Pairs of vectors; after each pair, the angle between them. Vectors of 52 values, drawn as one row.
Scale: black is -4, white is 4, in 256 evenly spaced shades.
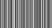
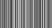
nearly parallel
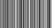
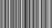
partly opposed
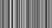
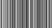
orthogonal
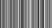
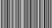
nearly opposite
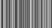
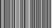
partly opposed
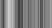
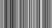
partly opposed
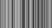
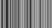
partly opposed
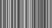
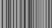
nearly opposite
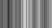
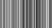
partly opposed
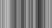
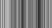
nearly parallel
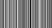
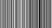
orthogonal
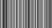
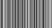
nearly opposite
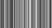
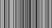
nearly opposite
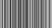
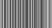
nearly parallel
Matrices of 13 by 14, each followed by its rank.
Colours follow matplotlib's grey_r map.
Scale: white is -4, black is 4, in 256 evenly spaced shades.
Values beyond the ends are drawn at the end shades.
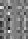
two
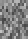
full rank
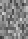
full rank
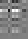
one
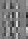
two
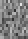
full rank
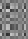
one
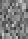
full rank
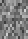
full rank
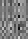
two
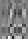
two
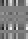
one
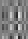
one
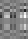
one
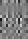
two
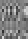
two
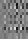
two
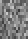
full rank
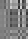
one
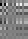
one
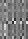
two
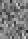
full rank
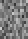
full rank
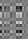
one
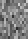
full rank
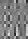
two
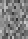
full rank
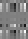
one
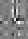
two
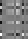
one
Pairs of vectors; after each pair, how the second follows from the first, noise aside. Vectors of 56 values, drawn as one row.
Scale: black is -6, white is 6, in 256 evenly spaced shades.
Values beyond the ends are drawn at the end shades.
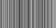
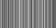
negated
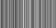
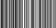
scaled up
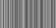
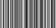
scaled up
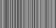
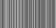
negated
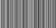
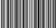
scaled up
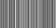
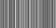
copied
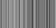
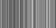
negated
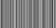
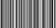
scaled up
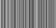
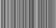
copied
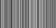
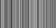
copied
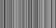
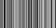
scaled up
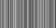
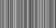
copied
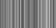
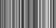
scaled up
